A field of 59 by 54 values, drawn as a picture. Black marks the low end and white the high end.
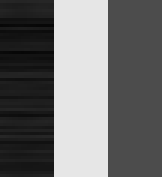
It is made of 1 by 3 panels. Panel 1,1: very low, streaked across, faint in contrast. Panel 1,2: very high, flat. Panel 1,3: low, flat.
